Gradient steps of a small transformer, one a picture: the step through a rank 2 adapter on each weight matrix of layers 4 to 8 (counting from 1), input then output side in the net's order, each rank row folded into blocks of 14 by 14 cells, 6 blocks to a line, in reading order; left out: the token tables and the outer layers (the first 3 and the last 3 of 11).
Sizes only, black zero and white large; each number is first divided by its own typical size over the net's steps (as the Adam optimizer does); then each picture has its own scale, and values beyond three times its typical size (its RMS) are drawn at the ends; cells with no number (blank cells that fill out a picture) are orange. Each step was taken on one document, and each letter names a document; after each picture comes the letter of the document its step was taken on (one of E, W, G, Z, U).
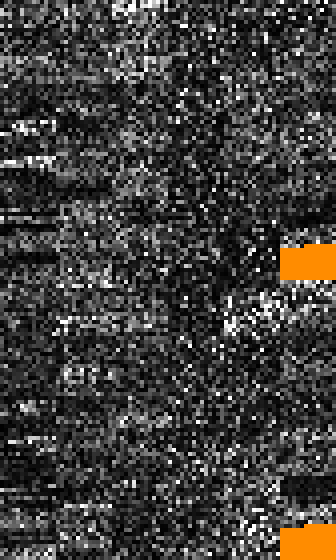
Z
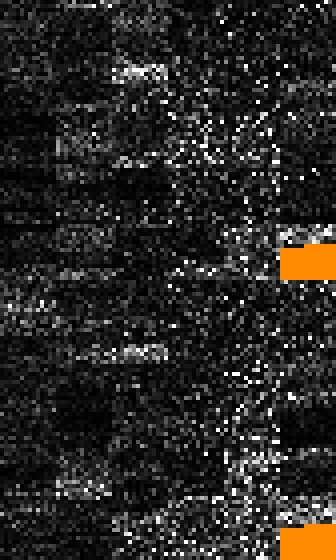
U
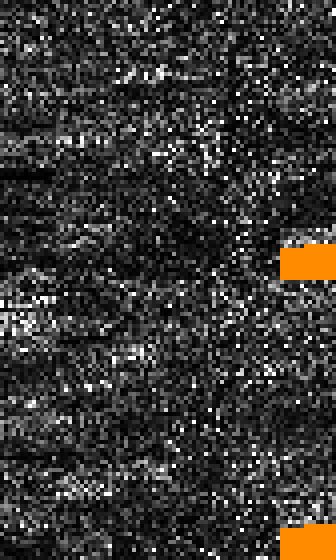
U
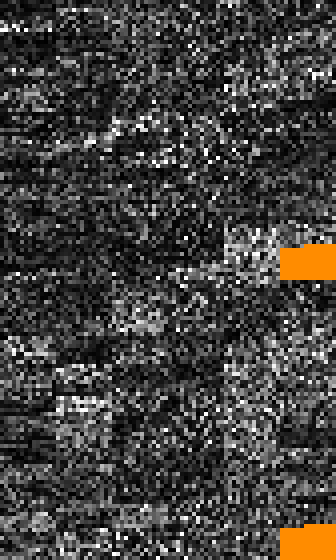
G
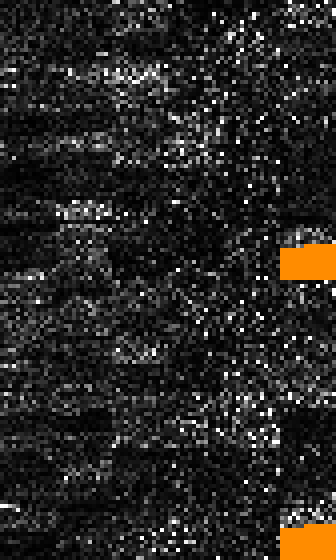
U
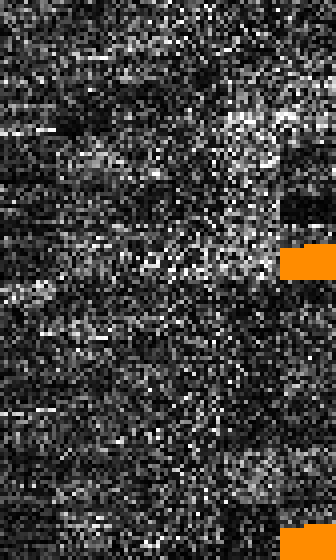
Z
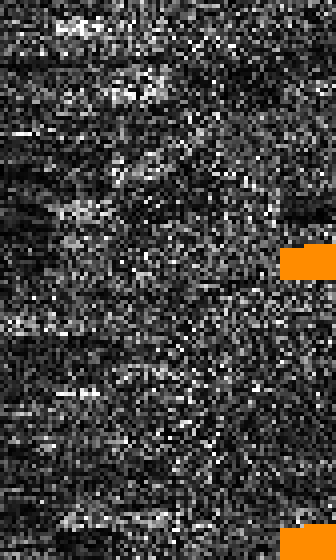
Z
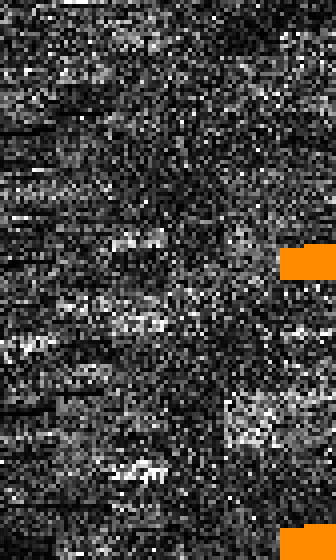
G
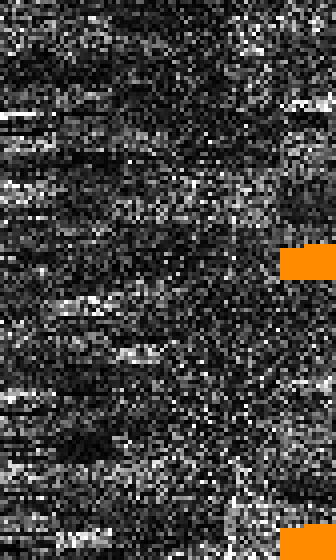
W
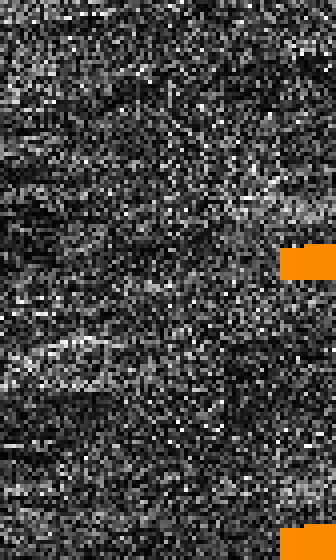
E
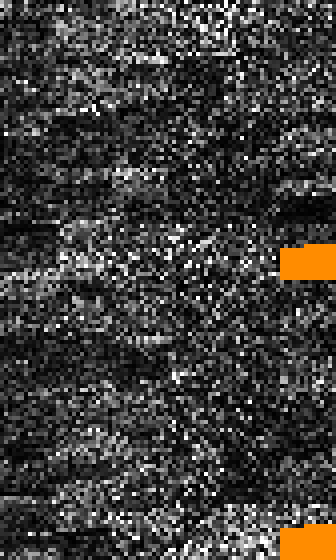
Z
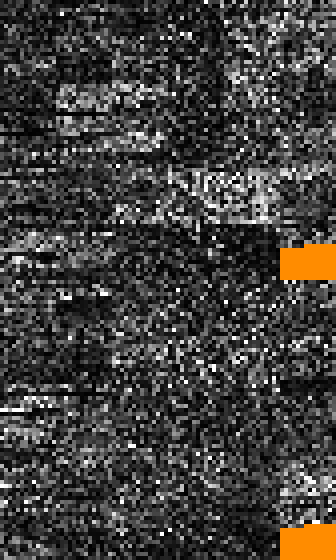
W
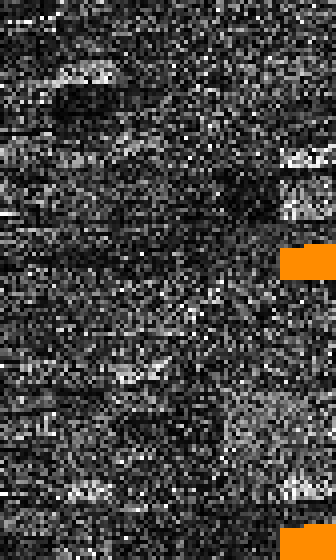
G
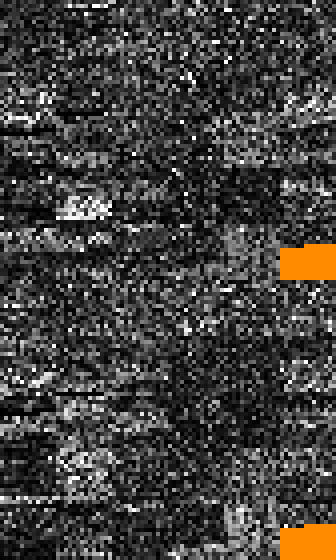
G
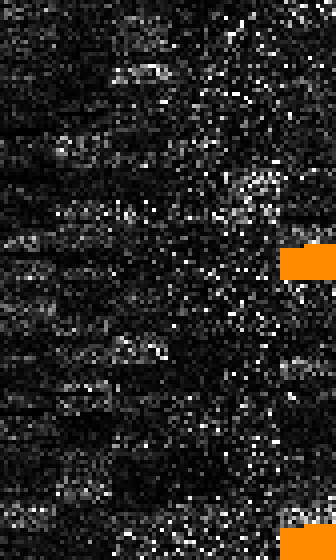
U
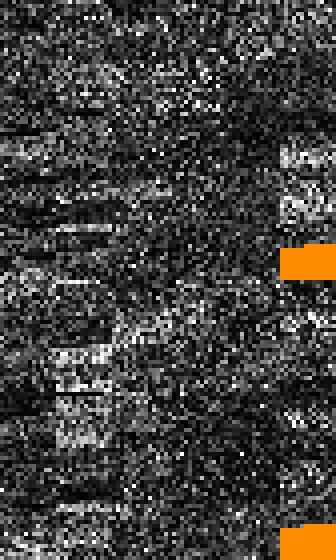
E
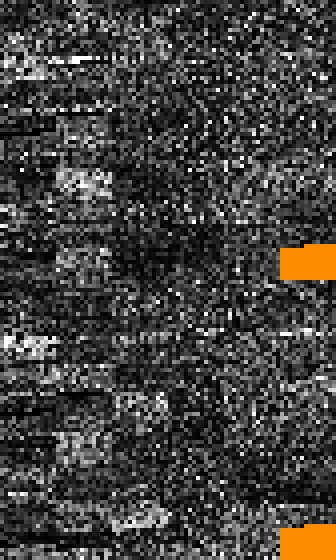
G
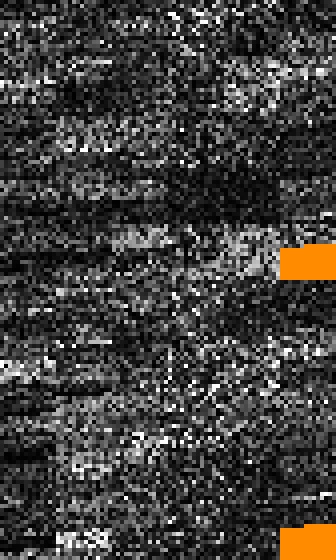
G
